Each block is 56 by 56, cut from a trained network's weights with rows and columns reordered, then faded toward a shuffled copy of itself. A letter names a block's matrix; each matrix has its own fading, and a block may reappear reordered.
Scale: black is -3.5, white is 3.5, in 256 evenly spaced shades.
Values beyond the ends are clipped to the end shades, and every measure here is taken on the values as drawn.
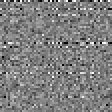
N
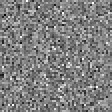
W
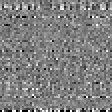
N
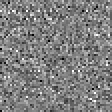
W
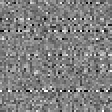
N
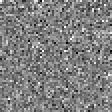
W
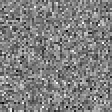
W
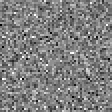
W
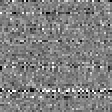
N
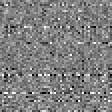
N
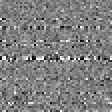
N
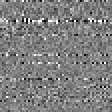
N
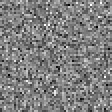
W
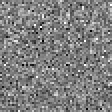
W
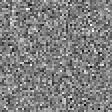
W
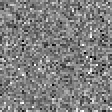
W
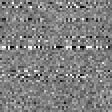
N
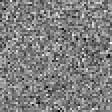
W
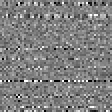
N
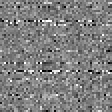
N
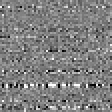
N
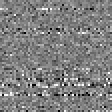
N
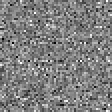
W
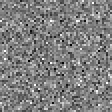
W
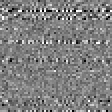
N
